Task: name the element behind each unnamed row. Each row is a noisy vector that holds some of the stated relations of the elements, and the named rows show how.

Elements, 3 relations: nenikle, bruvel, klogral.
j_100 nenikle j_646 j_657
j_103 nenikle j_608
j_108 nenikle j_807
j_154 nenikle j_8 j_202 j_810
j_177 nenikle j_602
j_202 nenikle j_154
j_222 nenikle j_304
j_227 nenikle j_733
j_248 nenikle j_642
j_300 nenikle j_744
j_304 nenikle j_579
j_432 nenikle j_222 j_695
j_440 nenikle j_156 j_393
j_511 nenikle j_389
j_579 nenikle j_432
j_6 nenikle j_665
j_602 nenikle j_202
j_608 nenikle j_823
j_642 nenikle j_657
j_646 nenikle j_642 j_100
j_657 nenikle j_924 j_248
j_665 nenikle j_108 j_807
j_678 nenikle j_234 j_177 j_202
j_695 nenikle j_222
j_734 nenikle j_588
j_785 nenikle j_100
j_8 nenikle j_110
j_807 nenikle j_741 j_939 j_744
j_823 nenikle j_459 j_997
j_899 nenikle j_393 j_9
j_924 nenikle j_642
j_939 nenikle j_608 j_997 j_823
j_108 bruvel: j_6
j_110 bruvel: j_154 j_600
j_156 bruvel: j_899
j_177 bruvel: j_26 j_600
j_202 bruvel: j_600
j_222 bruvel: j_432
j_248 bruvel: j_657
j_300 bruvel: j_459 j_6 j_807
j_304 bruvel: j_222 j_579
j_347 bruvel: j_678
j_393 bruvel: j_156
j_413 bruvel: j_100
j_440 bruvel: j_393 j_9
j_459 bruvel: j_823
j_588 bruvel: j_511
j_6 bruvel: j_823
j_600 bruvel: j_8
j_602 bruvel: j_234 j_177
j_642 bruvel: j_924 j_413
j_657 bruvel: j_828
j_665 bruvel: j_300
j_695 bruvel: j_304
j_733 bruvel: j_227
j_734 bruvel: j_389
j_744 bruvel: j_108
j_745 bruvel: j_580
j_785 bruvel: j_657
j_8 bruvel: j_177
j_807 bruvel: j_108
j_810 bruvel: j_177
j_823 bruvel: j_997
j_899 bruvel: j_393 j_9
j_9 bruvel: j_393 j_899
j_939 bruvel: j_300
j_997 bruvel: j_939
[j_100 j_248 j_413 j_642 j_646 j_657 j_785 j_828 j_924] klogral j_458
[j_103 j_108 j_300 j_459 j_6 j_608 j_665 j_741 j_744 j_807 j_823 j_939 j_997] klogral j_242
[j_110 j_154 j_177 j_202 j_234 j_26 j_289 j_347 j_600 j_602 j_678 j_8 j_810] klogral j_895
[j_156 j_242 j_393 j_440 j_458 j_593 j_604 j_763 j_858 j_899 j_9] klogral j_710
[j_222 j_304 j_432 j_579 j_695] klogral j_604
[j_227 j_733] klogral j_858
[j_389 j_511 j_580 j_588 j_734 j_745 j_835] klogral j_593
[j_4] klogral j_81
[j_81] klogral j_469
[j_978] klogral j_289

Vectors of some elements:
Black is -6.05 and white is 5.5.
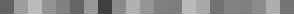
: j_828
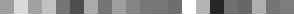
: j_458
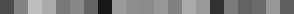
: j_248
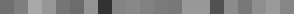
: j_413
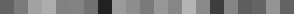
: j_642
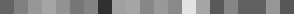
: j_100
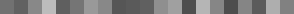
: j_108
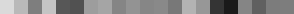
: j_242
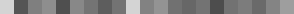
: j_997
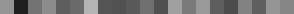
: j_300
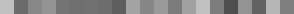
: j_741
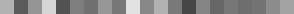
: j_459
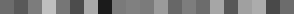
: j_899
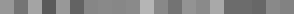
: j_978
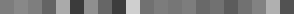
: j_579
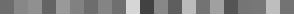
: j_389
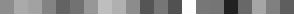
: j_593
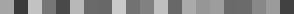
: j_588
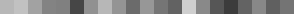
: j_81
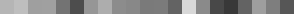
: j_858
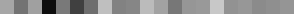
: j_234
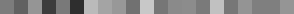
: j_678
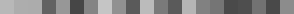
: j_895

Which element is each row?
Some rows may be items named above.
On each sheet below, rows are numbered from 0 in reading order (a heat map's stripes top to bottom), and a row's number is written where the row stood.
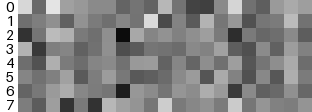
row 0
j_110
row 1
j_389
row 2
j_785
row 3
j_665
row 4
j_745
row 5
j_807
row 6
j_642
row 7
j_678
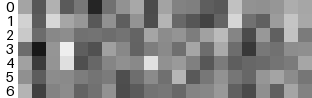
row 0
j_177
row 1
j_8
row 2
j_741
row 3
j_6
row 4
j_823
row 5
j_393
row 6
j_665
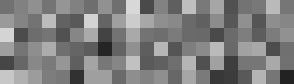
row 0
j_389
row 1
j_103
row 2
j_939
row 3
j_9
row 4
j_511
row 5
j_604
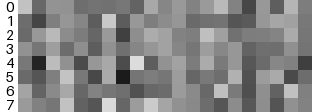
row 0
j_741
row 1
j_440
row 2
j_828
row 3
j_4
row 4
j_734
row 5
j_899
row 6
j_744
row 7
j_103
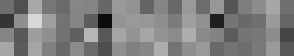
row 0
j_745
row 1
j_657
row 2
j_227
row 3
j_733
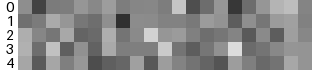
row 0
j_156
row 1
j_413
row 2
j_608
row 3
j_154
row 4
j_600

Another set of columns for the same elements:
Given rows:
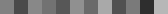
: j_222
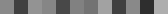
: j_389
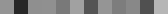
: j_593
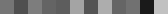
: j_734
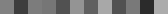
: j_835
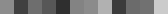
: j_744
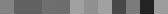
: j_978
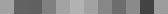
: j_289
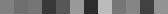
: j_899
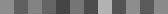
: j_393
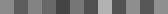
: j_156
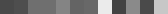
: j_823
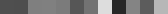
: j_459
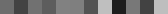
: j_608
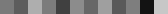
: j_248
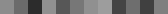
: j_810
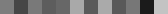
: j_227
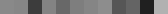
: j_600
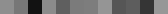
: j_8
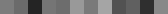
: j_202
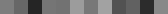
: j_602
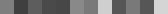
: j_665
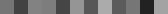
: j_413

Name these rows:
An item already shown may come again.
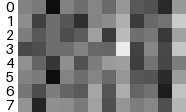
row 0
j_177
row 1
j_744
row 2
j_440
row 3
j_823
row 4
j_110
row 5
j_177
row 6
j_734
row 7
j_593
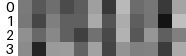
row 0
j_440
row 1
j_511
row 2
j_9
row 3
j_458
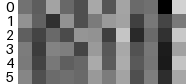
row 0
j_785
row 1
j_110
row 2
j_103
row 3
j_828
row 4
j_227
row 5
j_4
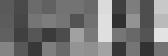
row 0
j_939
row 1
j_997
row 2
j_6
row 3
j_234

